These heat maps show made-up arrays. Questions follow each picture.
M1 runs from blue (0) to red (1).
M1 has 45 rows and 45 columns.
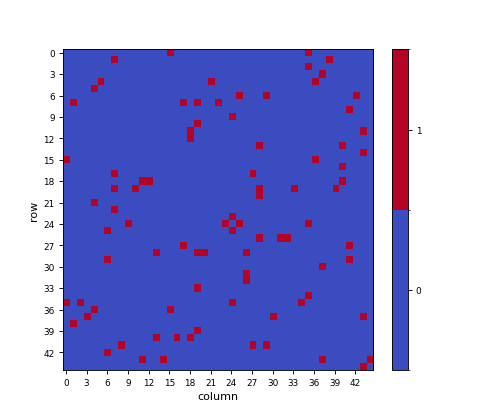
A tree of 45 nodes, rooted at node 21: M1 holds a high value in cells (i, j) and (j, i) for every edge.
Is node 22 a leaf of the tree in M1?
yes
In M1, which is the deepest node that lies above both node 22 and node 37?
7
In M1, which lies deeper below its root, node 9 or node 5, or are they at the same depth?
node 9
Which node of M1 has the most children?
19
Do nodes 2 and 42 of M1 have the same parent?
no
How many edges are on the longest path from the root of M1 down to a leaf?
22
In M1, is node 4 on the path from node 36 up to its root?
yes
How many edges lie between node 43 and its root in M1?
20
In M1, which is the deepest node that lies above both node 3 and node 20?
28
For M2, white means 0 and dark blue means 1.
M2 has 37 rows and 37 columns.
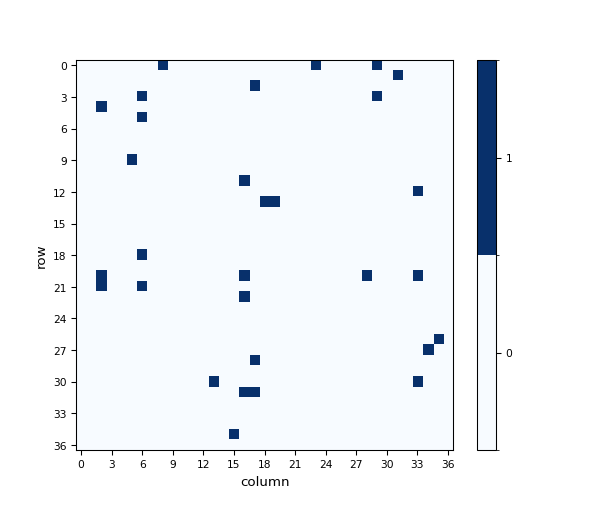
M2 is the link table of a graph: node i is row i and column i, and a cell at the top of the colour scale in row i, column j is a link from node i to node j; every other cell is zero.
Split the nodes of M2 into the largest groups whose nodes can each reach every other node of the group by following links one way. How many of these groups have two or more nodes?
0
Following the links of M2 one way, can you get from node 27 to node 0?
no
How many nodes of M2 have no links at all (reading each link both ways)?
7
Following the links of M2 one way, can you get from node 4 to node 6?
no
